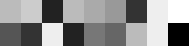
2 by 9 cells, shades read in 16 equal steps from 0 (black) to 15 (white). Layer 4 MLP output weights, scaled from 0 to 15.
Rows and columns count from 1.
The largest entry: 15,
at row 1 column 9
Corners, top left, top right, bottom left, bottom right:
11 15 5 0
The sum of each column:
16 15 16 13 17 15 14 28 15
